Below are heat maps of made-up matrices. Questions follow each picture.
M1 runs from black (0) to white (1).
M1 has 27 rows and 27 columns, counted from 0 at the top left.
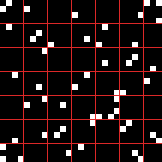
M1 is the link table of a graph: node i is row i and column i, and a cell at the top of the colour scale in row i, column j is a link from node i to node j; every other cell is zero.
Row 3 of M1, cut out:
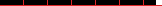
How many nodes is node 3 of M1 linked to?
1
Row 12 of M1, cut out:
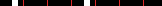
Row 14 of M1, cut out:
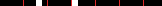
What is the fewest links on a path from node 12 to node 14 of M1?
1
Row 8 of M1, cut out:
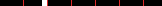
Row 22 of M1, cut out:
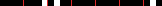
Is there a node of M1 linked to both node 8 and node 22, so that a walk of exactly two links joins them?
yes
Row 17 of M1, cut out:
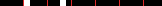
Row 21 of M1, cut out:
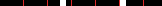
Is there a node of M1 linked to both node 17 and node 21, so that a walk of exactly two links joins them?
yes
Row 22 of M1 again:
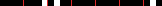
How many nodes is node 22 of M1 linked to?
3
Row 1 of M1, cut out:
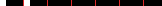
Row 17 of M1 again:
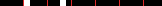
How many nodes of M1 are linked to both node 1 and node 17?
1
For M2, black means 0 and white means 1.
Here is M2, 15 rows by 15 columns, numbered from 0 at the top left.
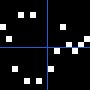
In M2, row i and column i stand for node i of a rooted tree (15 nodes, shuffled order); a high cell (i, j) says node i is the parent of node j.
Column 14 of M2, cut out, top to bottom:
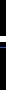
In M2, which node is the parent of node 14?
6
